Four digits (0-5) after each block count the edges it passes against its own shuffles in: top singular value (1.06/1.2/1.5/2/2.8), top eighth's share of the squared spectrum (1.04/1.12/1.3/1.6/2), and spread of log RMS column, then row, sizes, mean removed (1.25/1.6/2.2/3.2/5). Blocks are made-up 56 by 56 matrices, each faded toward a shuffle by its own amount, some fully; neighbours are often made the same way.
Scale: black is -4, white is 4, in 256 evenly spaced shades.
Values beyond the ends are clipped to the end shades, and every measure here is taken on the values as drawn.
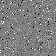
2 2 0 0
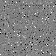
2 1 0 1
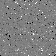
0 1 0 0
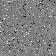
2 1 0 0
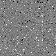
2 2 0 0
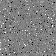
2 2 0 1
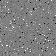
0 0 0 0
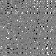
4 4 2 2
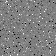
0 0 0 0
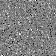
0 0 0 0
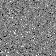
0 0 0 0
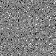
3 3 1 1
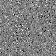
2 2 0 0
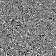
1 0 0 0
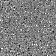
1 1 0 0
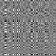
5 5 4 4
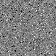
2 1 0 0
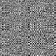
4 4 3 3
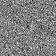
2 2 0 0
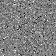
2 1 0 0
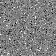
1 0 0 0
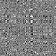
4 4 2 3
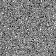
0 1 0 1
